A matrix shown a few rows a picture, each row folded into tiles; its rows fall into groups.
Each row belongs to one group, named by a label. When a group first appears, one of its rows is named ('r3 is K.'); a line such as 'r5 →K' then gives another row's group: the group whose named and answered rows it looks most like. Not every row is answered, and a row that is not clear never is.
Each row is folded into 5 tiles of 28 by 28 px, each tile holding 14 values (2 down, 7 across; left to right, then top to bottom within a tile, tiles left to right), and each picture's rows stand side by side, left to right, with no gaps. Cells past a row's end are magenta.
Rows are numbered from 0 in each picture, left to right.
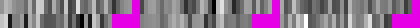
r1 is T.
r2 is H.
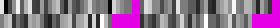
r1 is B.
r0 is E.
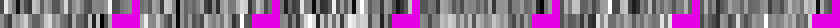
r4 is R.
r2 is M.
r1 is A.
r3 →M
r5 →B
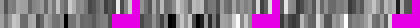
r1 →R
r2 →B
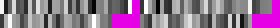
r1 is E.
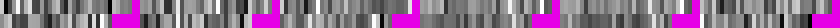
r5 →H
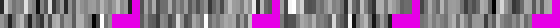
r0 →A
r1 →B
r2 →H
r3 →T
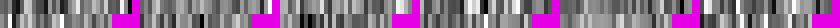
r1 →R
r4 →M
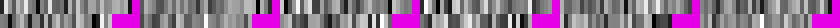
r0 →A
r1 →B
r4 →H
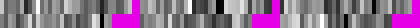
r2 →T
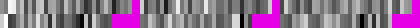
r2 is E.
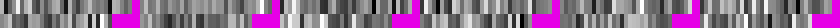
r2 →T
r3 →E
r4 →M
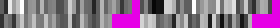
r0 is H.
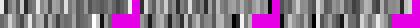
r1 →A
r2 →R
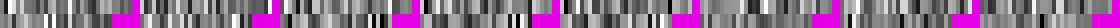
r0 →H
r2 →E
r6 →R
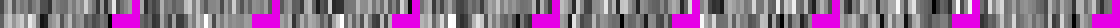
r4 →R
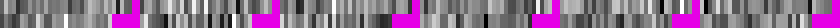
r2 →H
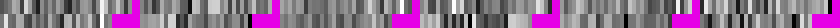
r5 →A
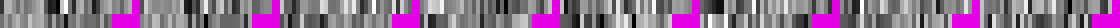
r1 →T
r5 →H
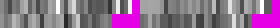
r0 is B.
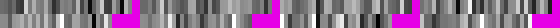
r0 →M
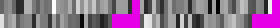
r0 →H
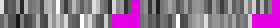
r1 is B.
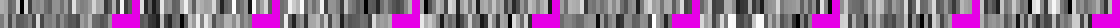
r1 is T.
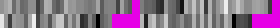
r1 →H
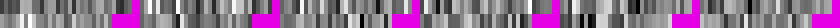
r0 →M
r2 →T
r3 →E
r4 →R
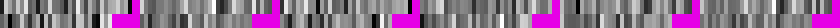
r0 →A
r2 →A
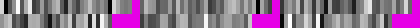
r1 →B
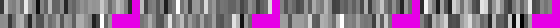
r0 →A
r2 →M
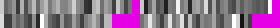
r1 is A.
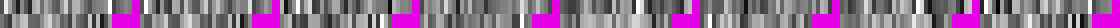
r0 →E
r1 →E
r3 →A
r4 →M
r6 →M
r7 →E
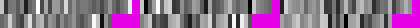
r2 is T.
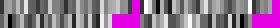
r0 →A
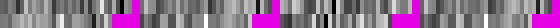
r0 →M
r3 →B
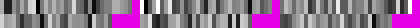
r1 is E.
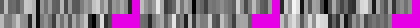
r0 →A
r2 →T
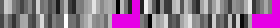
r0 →B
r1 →E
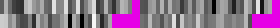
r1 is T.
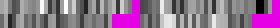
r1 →M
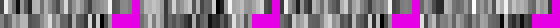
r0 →E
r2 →E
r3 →H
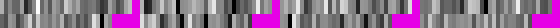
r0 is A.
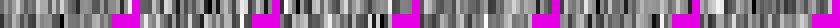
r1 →A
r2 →E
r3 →B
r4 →A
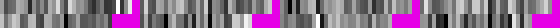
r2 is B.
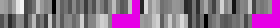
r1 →T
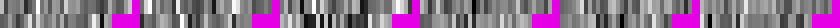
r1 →B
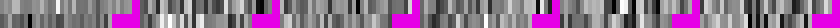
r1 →M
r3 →B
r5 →T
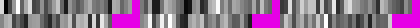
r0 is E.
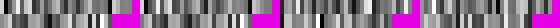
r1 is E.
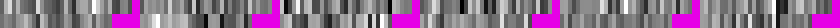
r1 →T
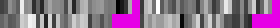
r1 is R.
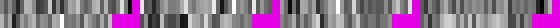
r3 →M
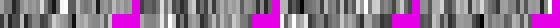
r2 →H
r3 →R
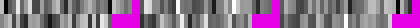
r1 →B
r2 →B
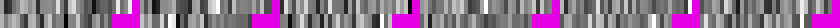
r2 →A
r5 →A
